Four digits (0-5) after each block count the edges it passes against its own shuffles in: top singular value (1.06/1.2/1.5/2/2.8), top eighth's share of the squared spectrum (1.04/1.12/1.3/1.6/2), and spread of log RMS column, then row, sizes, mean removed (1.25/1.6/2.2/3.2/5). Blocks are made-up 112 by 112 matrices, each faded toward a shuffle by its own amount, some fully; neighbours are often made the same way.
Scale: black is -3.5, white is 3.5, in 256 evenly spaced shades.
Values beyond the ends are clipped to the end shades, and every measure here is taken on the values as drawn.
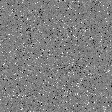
2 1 0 0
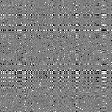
5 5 3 4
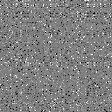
4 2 1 2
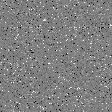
3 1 0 0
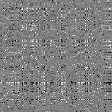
5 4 2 3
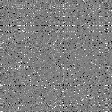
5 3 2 2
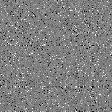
4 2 0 1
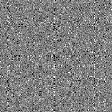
4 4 3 2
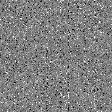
1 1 2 0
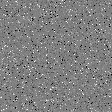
0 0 0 0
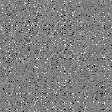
4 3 2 2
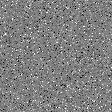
1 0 0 0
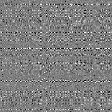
5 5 3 4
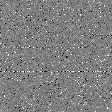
3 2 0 1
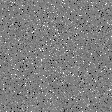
0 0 0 0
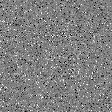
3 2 0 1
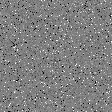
0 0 0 0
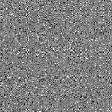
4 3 2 2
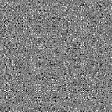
4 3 2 2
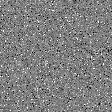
3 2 0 0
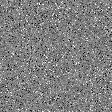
0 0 0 0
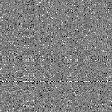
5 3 2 2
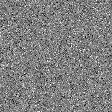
2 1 0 0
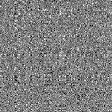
4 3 2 2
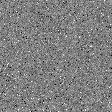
0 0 0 0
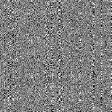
4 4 4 1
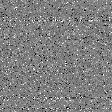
3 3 1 2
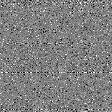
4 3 1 2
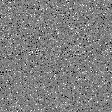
2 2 0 1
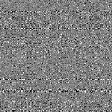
4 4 2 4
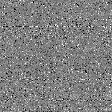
3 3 0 2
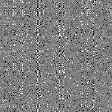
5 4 3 2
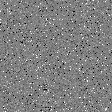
2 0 0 0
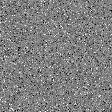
3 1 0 0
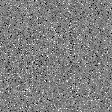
3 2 1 0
